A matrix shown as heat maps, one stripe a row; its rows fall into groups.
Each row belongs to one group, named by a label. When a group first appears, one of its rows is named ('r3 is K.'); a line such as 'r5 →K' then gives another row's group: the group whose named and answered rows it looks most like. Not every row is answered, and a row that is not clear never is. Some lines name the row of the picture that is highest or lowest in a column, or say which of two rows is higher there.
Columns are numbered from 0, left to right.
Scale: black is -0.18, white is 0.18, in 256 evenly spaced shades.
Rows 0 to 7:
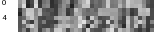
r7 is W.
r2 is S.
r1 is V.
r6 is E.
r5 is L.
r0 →V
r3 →S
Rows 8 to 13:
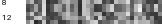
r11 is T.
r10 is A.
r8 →T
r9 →A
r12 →E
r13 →V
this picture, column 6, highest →13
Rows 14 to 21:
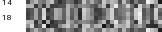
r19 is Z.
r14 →S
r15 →Z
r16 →A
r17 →A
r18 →A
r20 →T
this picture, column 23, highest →20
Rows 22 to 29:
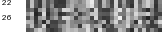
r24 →W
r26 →W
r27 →Z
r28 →T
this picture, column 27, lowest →27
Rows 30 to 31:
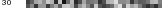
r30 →S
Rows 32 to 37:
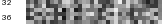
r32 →W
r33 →T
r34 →S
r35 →L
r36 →S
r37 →Z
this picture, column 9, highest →32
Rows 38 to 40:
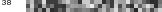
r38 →T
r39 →L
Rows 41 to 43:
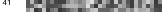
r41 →L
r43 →V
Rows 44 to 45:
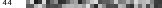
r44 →V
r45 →E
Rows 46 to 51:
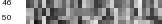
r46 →A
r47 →A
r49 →Z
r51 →V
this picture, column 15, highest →50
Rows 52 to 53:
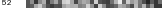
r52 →W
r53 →E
